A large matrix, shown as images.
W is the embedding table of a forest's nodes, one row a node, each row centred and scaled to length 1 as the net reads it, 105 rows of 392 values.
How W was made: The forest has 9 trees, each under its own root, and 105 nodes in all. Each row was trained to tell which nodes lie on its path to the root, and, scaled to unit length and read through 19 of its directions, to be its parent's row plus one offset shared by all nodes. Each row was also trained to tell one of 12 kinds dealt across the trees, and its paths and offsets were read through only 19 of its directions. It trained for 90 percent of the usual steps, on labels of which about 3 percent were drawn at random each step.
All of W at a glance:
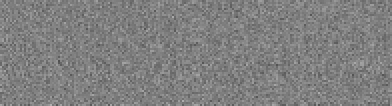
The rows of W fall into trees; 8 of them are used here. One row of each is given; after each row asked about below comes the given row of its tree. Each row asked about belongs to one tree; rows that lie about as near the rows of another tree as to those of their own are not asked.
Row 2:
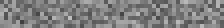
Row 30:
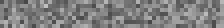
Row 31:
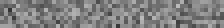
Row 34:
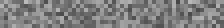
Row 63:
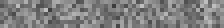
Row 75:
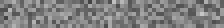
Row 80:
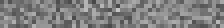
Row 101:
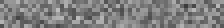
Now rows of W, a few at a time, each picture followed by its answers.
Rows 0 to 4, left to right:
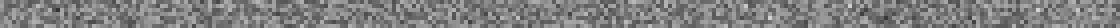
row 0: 2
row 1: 34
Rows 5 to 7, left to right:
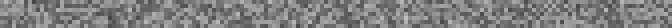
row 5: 80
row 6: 101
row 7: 75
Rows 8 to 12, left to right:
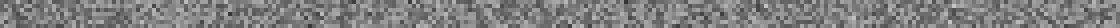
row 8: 101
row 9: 63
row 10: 34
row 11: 101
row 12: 31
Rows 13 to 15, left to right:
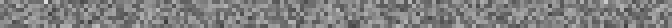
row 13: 63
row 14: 75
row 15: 34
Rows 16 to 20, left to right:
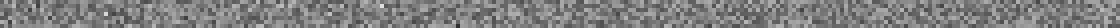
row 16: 80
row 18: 30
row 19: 34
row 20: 63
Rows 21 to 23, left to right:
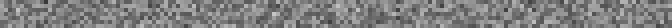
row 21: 2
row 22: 31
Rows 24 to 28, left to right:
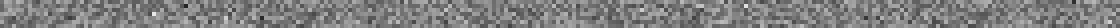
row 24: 101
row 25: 31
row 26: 75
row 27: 101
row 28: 31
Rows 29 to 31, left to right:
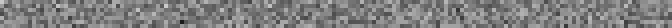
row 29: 31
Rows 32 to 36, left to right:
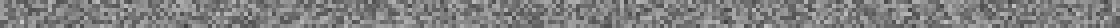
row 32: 2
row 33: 101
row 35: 63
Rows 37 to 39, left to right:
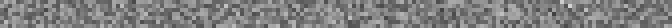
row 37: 30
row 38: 75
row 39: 80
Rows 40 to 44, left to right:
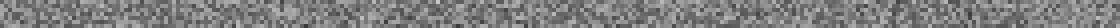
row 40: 2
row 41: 80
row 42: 63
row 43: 101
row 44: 101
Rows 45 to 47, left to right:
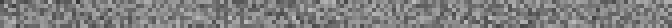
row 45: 30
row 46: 34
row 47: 31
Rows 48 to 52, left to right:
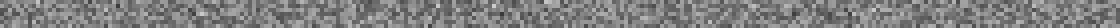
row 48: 75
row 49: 34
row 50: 34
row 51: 63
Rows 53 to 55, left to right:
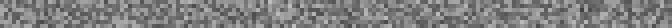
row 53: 2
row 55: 34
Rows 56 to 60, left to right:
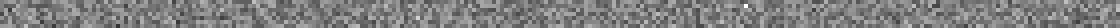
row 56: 31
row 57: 34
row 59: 31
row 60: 34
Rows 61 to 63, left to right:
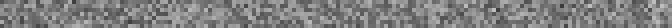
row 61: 101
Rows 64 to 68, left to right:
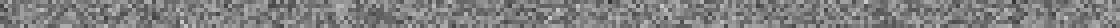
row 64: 63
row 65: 30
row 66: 63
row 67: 80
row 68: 63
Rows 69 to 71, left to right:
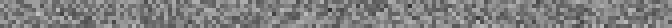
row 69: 34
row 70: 101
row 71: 80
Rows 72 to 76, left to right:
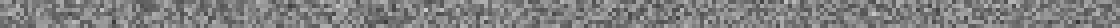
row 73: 34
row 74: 34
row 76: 31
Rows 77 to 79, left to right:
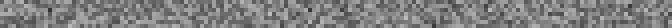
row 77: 101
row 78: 101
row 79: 75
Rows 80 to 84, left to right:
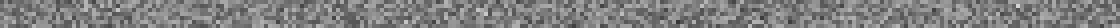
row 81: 80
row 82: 31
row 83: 101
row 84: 80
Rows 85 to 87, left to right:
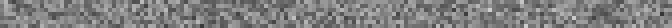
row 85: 34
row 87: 75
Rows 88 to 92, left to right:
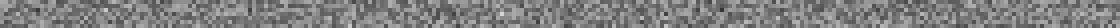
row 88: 80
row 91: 31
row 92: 75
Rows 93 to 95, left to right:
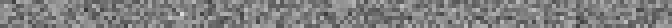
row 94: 80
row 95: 2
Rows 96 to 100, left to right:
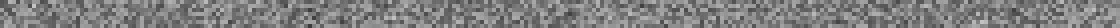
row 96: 30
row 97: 101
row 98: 63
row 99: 75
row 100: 101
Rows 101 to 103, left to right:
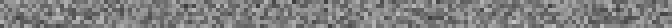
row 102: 31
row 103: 34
